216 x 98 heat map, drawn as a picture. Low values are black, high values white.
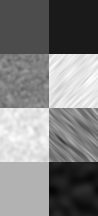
The table splits into 4 rows of 2 panels. Panel 1,1: low, flat. Panel 1,2: very low, flat. Panel 2,1: middling, blotchy, faint in contrast. Panel 2,2: very high, slanting up to the right, faint in contrast. Panel 3,1: very high, blotchy, faint in contrast. Panel 3,2: middling, slanting down to the right. Panel 4,1: high, flat. Panel 4,2: very low, smooth, faint in contrast.
